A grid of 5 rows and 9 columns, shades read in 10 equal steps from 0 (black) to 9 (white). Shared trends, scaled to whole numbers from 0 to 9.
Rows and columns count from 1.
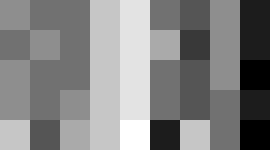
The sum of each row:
41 42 40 41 44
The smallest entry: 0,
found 2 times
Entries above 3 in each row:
7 7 7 7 6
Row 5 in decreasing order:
9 7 7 7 6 4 3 1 0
